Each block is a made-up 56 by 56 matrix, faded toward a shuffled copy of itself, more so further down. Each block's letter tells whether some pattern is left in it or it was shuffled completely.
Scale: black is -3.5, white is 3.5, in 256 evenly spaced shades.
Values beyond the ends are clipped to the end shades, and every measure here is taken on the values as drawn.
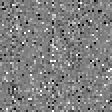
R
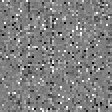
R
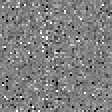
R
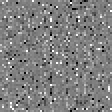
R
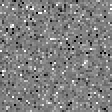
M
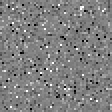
M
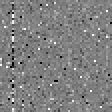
R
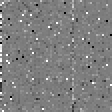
R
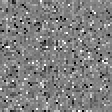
R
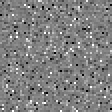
M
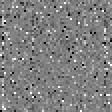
R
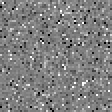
M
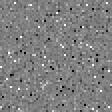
M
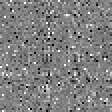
R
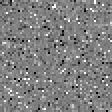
M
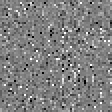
R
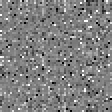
R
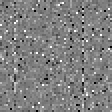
R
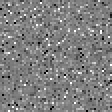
M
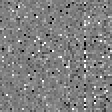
R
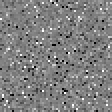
M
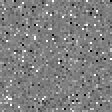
M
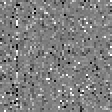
R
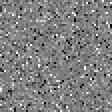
M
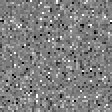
M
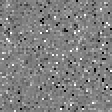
M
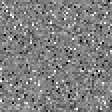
M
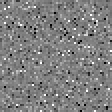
M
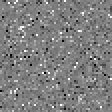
M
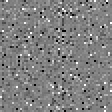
R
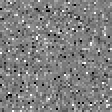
M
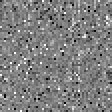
R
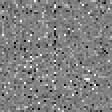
R
